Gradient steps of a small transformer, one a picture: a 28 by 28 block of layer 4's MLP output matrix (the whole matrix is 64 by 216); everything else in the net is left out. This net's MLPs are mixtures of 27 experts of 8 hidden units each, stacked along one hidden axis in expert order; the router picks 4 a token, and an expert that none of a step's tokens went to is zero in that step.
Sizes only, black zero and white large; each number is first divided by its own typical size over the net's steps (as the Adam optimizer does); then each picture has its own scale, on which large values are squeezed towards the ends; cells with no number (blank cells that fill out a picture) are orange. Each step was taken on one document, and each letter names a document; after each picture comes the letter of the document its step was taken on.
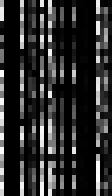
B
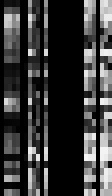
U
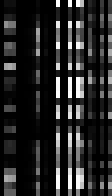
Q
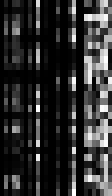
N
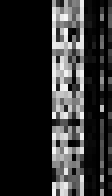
Q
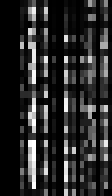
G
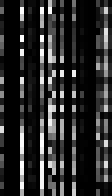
B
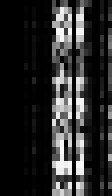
Q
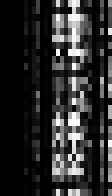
Q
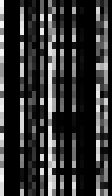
B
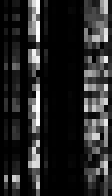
N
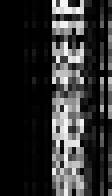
Q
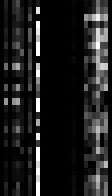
N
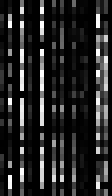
B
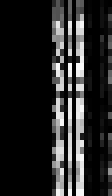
Q
